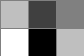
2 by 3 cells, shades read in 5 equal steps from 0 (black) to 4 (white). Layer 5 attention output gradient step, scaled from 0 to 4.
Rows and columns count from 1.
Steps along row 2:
down up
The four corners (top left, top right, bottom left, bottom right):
3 2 4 3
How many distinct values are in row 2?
3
